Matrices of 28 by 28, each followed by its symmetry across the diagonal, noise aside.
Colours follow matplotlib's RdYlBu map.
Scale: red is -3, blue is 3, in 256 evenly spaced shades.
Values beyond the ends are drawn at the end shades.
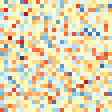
neither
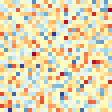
antisymmetric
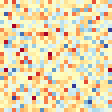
neither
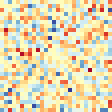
antisymmetric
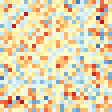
symmetric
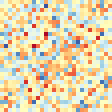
symmetric
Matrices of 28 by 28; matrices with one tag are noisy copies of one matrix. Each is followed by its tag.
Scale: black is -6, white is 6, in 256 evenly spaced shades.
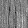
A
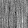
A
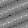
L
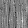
A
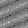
L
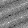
L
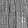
A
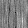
A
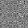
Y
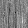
A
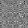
Y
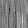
A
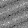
L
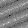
L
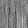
A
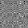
Y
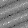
L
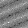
L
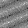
L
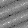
L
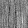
A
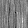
A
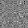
Y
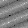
L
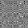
Y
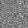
Y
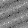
L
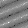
L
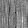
A
